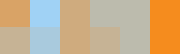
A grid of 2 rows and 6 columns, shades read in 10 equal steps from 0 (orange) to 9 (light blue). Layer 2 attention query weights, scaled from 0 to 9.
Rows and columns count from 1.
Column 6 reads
0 0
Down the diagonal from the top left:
3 8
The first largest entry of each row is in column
2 2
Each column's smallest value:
3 8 4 5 6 0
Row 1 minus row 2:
-2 1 0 1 0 0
